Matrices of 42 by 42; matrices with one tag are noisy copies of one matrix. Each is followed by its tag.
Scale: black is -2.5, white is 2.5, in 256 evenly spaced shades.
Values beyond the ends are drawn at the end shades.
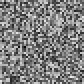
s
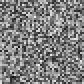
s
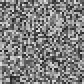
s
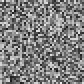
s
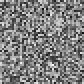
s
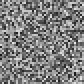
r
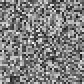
s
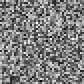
s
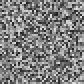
r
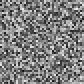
r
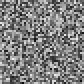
s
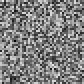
s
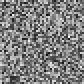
s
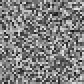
r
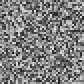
r
